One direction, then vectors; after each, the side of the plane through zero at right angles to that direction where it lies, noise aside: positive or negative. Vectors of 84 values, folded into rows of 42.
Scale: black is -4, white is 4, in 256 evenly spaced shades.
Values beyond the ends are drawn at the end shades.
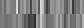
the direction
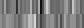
negative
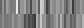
positive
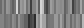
positive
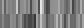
positive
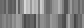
positive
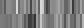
positive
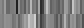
negative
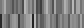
negative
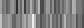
negative
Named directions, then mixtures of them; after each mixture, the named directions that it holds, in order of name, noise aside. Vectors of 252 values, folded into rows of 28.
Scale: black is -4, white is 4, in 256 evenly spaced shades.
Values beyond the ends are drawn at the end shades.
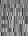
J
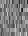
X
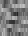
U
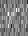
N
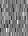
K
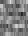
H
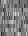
J, U, X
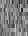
X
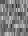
H, N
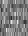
K, U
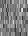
X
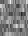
H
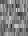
H, N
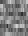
H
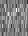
N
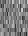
X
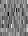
J, N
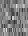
J, K, U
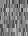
X
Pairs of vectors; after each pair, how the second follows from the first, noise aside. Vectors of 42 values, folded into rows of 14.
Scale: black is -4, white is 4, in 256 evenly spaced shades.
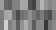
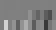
partly zeroed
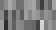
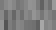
shrunk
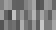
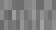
shrunk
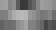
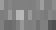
partly zeroed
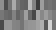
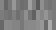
shrunk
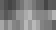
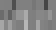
partly zeroed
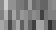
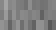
shrunk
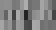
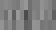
shrunk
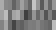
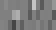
partly zeroed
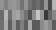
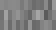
shrunk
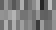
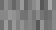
shrunk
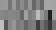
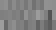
shrunk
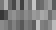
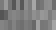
shrunk
